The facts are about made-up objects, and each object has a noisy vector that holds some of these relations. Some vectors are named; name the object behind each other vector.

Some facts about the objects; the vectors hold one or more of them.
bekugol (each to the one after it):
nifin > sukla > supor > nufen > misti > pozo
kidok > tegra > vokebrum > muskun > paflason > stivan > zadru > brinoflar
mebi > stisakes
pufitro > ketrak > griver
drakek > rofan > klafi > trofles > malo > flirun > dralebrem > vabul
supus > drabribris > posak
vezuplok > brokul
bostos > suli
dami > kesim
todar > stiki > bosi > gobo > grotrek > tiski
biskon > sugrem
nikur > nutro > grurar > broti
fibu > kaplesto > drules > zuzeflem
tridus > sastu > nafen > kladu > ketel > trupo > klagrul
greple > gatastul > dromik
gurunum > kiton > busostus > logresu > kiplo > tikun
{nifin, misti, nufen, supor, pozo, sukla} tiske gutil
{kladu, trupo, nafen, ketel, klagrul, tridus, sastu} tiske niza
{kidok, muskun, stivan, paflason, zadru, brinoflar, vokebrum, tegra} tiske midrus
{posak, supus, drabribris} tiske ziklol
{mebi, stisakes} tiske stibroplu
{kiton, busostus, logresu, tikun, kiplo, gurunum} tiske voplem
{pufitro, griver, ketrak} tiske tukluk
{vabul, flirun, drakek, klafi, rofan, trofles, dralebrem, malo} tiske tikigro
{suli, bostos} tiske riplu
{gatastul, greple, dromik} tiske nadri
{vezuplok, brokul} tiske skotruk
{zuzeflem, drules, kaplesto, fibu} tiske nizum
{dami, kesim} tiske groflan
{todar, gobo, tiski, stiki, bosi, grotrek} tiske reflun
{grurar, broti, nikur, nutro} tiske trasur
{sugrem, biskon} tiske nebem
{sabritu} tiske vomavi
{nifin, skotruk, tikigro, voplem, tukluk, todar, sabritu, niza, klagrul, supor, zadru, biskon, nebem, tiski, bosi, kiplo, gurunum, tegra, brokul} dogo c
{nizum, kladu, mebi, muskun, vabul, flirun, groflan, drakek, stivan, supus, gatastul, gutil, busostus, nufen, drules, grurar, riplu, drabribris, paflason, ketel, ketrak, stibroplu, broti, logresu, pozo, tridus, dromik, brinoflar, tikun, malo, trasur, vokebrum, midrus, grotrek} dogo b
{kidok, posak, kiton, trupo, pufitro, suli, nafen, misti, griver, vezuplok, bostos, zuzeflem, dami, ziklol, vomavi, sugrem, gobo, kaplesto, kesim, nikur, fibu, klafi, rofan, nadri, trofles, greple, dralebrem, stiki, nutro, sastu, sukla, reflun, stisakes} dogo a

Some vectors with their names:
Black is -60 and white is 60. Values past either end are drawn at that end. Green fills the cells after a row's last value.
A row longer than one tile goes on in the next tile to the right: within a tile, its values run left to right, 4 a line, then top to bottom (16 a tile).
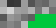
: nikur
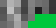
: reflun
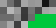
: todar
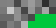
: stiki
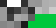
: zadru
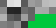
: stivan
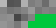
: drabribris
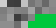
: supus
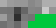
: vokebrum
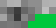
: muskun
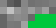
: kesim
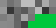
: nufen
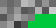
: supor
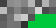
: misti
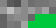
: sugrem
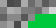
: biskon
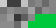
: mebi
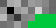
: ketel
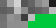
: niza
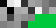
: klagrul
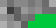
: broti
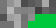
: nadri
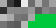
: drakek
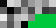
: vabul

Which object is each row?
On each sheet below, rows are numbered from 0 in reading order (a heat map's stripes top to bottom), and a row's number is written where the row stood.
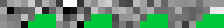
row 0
pozo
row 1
brinoflar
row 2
sukla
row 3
tegra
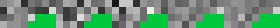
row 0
voplem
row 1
tikun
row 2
trupo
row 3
brokul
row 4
sabritu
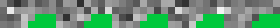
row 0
kiton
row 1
kiplo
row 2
logresu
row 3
gurunum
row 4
zuzeflem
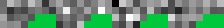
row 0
grotrek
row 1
kidok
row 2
dralebrem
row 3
malo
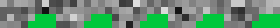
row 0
gutil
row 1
klafi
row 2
nifin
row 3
kladu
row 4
paflason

